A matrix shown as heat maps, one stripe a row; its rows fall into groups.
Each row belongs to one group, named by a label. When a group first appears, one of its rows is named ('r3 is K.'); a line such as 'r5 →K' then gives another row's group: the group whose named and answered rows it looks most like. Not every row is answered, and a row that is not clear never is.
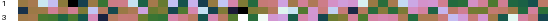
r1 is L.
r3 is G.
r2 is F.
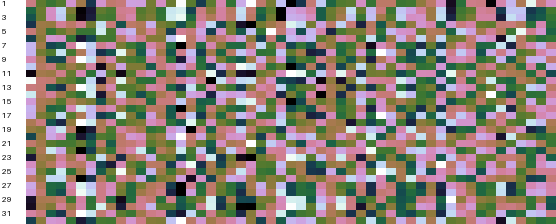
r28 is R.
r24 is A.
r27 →R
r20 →L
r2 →L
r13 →R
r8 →A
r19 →L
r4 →F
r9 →R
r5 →G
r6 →L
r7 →R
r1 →G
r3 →L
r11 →F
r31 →R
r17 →A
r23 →F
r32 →L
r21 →G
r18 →R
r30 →F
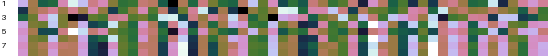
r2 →F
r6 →A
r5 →R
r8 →A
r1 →R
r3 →L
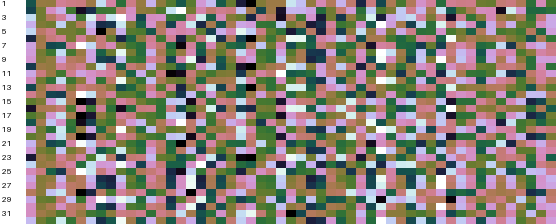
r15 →L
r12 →A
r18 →L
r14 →R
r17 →L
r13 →F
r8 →A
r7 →R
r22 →A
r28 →L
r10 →F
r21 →R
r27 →A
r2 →L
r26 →A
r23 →F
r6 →F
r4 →A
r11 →R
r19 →A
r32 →A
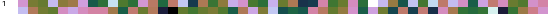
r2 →R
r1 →A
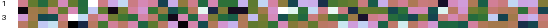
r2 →F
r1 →G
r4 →L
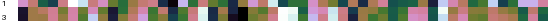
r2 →F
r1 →R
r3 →F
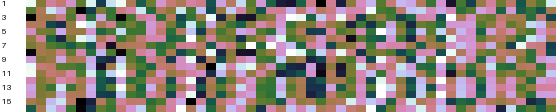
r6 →R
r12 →A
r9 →A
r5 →A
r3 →F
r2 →L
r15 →L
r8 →F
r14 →A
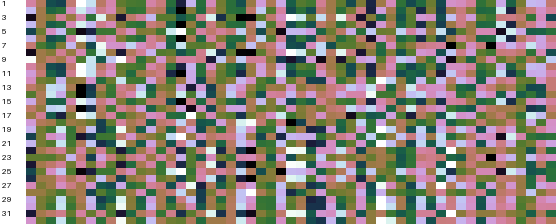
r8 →F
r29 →A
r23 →G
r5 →L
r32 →A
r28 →G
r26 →F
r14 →L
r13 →L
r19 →A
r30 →A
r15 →R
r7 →G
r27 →A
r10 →R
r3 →F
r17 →R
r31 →F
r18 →G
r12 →A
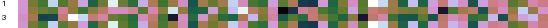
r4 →A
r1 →A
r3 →R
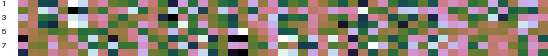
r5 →G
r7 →A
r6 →F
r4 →R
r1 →R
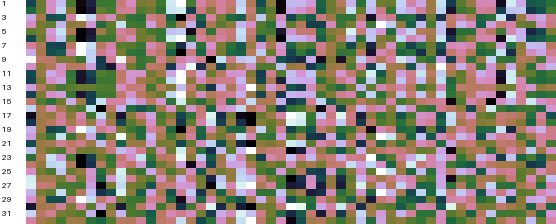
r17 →F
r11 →L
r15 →G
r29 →R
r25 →A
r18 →F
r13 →G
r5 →L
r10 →A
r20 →A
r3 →R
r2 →L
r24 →L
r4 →A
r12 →L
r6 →L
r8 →R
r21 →F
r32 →G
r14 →L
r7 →R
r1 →L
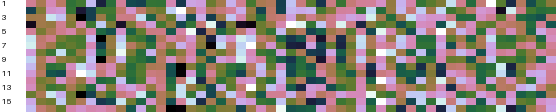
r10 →R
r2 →L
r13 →G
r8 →A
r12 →A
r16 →R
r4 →F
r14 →L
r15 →A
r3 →L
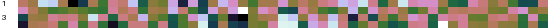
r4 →F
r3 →F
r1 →L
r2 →G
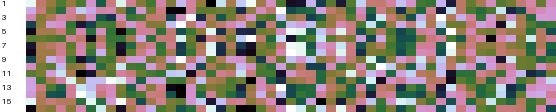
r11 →L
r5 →F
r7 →F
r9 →L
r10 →A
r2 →R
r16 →F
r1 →G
